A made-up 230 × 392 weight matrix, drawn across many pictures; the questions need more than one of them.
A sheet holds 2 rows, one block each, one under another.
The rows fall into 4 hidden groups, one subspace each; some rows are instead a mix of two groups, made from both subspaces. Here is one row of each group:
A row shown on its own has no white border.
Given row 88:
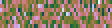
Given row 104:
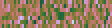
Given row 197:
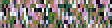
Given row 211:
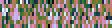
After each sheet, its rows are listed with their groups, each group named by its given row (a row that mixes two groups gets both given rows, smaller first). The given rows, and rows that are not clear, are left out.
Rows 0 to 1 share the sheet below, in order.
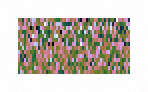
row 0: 88
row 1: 211
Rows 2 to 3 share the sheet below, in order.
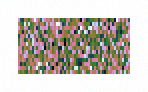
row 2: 88
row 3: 104
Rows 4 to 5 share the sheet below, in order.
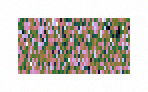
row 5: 211
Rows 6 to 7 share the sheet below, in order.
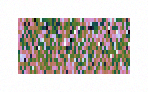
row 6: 88
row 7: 197 and 211
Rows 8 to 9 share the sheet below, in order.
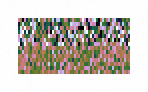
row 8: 211
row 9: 211
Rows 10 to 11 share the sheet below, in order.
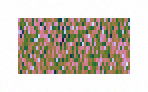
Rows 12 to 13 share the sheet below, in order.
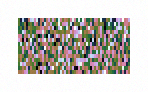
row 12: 104
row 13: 104
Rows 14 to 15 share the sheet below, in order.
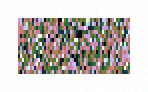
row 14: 104
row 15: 104
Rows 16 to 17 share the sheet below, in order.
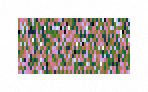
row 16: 197
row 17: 197
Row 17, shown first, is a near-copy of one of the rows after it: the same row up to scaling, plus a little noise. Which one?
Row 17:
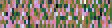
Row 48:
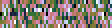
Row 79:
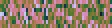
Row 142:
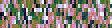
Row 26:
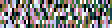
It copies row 26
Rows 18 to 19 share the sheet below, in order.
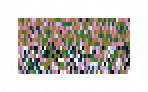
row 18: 88
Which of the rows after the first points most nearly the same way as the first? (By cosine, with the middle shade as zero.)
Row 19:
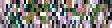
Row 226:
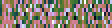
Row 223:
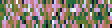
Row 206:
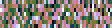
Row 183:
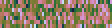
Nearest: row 183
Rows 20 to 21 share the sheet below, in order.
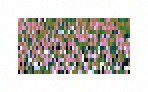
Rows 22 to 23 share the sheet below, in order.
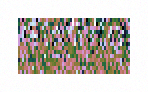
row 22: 88 and 211
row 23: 197
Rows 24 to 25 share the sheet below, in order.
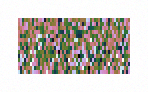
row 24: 104
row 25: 211
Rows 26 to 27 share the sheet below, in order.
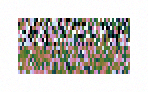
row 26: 197
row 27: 211
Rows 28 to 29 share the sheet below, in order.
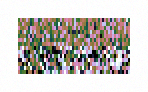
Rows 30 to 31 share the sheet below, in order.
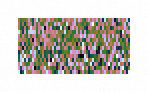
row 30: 197
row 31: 211
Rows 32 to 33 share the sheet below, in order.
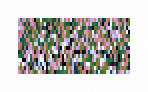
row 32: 88
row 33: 197
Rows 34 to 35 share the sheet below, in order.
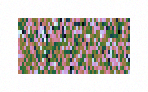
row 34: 197
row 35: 88
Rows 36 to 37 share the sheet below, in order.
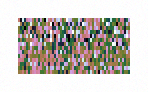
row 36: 211
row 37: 211
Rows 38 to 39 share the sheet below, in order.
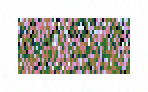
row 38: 211
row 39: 104
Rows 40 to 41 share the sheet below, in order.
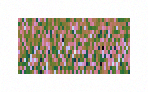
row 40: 104 and 211
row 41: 197
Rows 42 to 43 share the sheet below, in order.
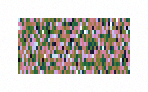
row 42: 88
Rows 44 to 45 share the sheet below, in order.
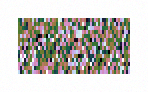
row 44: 104
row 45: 211
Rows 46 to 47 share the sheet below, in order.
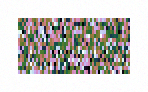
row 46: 197
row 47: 211
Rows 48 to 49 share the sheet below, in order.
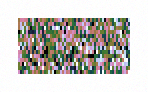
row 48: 197
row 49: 88
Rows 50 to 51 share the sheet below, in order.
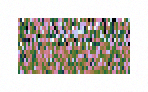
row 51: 211
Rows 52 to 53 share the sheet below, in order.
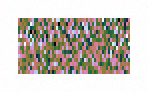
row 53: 88
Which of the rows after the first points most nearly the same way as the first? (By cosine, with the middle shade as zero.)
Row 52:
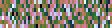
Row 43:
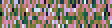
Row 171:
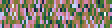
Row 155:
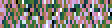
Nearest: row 171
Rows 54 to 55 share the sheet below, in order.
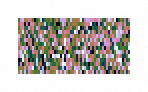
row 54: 88
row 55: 197
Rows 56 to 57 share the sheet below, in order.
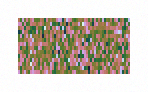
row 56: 197 and 211
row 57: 211
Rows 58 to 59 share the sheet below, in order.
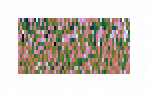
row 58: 88 and 104
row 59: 104
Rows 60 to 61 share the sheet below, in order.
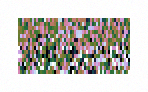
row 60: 104
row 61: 88
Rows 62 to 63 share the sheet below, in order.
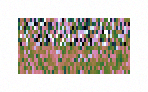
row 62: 104
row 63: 88
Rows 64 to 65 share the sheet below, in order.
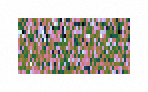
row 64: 197
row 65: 211
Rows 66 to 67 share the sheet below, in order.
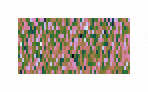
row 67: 104
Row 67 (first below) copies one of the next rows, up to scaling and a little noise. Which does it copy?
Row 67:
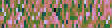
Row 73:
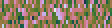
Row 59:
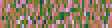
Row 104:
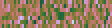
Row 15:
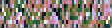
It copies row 15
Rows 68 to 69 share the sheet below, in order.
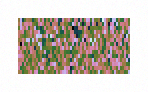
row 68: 104
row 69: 88
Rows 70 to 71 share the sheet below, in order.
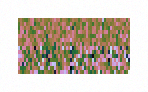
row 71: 88
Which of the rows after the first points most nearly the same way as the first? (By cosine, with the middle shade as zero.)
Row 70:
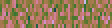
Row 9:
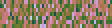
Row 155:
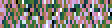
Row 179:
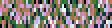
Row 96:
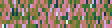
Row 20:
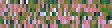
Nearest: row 96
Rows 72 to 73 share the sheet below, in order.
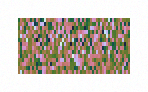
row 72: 104
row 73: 104
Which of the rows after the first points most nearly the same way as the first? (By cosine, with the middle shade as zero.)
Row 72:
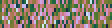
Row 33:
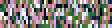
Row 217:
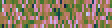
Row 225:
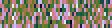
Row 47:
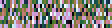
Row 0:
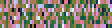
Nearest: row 217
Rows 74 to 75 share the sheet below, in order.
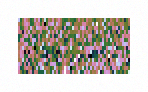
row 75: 88
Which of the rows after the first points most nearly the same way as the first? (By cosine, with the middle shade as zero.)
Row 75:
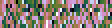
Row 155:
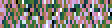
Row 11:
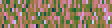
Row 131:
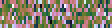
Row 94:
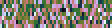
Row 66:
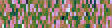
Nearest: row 155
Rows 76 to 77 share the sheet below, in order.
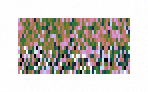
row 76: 88
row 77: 104
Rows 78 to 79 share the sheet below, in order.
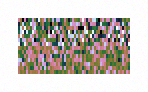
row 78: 211
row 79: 197
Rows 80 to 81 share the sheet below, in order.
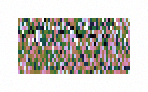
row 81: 211
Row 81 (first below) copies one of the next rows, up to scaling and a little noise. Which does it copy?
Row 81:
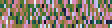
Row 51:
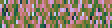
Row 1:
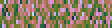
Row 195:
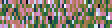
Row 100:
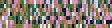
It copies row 100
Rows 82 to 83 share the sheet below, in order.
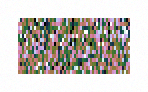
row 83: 104
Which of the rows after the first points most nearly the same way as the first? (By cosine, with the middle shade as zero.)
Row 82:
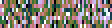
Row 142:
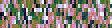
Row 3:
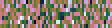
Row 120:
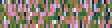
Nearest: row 142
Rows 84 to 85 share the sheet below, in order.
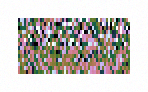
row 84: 88
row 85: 88
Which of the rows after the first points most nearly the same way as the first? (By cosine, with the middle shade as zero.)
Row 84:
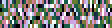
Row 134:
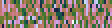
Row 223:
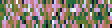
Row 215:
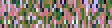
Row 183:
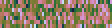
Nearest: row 183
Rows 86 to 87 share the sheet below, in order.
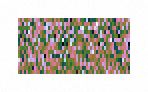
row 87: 197
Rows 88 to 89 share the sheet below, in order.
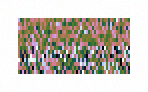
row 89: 197
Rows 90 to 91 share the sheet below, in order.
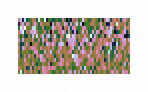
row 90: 211
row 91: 104
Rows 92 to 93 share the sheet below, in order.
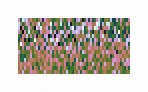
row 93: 197 and 211
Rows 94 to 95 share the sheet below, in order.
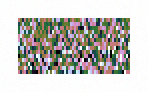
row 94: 211
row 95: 88
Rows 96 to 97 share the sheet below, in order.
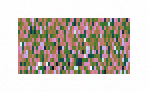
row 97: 104
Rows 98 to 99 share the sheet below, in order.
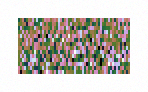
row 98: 104
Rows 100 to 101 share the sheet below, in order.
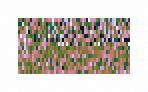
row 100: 211
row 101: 104 and 211
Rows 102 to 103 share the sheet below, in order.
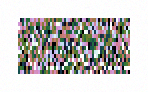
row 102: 88
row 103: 211
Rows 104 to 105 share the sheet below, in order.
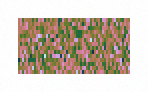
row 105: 197
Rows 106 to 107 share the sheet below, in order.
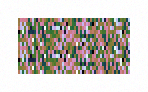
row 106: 197
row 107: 197
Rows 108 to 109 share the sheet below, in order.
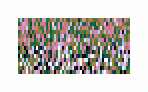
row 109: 104
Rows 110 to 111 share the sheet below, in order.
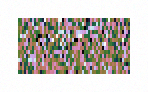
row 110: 104
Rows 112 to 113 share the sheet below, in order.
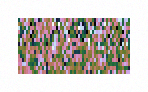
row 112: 211
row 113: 197 and 211
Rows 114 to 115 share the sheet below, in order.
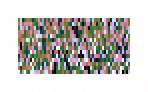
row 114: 104
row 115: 211
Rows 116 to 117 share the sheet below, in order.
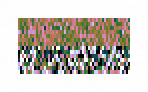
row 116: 197
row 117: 211
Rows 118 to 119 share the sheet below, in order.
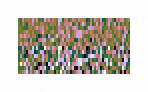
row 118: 104
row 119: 104
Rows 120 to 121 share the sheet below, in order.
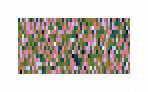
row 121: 104
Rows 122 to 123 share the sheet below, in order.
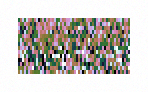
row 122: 211
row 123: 197
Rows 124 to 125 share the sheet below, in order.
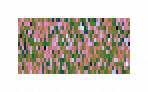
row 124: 211
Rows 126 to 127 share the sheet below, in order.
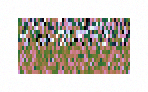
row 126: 104
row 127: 211
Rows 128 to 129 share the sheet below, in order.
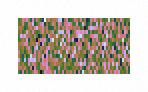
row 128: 104
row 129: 197
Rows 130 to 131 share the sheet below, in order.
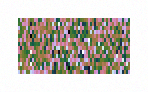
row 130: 211
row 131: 211
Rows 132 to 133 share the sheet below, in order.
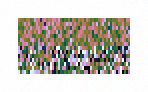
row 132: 88
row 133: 211
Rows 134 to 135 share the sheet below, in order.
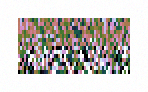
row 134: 104
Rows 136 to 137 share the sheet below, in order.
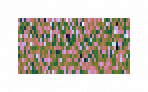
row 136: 211
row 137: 88
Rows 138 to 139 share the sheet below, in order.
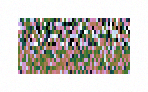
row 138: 88
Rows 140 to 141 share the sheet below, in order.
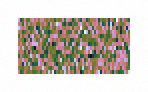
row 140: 88
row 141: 88
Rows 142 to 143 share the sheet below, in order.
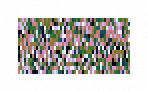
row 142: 197
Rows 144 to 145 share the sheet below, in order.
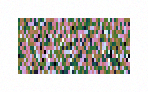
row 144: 104
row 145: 88
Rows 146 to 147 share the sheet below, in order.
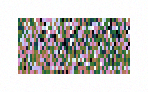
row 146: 88
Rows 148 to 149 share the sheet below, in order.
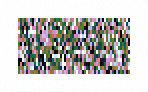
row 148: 197
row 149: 197
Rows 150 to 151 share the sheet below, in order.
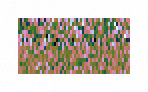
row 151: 104
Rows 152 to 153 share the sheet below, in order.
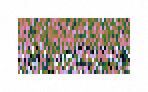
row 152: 197
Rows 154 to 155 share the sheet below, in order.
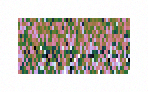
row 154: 211
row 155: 88
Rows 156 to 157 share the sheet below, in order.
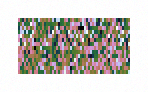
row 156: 211
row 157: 88
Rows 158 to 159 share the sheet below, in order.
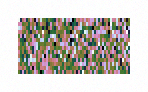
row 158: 88
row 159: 197
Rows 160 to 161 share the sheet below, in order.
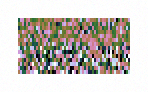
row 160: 88
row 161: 88
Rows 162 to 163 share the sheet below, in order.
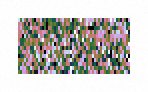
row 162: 88
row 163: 88
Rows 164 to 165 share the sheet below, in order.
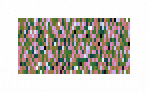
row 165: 104
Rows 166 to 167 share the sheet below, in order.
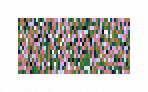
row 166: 104
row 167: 211
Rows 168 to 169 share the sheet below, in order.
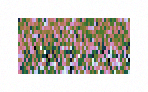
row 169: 88
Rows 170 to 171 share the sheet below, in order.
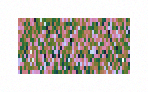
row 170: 88
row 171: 197 and 211
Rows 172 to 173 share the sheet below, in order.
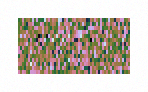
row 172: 104
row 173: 211
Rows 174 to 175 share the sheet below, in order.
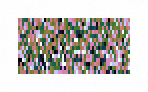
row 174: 104
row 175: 197
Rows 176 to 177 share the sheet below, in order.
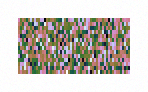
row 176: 104
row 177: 211
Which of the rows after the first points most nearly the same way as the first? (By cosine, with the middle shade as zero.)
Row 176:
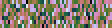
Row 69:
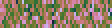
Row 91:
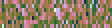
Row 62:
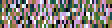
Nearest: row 91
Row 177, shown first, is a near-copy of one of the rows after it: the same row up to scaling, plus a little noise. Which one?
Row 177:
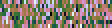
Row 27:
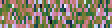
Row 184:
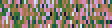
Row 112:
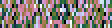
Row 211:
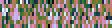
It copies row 184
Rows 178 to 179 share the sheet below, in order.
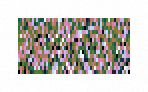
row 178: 104
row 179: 211
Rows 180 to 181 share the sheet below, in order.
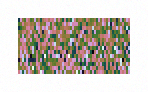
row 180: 88
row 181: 197
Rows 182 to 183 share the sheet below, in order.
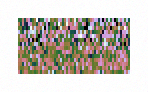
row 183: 88
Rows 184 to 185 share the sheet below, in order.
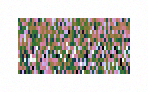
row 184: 211
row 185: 197
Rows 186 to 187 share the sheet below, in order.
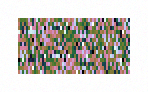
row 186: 197
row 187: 197
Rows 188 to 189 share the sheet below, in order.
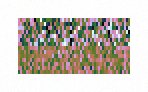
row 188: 88
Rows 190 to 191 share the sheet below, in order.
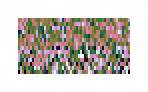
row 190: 197
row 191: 211
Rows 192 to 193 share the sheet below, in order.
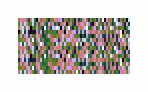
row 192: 197
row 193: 197
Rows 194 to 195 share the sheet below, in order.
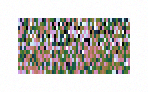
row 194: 211
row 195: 211
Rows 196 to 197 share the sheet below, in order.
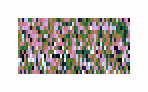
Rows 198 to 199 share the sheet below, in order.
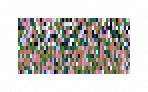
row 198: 88
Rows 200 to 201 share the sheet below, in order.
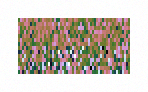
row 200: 211
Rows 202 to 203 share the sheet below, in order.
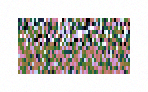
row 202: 104
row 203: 88
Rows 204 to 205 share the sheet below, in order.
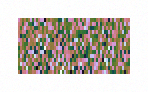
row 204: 104
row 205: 104
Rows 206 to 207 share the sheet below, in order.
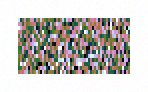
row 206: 88
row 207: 104
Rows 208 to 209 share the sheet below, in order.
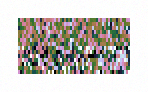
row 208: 88
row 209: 88
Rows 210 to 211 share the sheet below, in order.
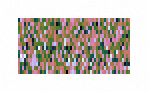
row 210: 88
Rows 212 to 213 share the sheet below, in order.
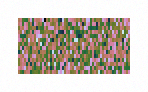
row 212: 104
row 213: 211
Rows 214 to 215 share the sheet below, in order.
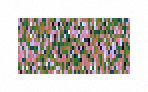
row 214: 211
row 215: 104
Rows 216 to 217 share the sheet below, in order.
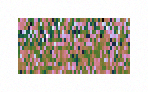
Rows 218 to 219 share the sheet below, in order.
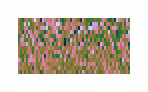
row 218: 88
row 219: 197
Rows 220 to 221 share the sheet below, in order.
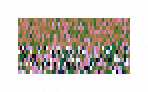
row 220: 211
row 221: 211
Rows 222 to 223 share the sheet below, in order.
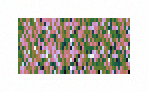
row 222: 88
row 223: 88
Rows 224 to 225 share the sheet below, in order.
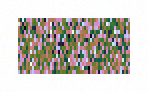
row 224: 211
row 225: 211
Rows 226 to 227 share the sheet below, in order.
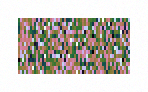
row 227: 197
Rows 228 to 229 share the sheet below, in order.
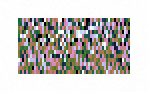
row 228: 104
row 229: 197
